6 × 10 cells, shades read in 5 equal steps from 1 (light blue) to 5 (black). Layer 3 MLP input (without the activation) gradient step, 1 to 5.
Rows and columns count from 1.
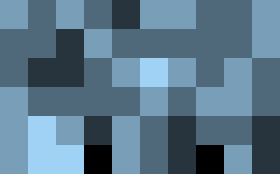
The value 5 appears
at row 6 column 4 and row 6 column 8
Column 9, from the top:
3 3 2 2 3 2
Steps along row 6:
down same up down up up up down up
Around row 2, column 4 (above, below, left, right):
3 3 4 3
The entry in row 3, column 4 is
3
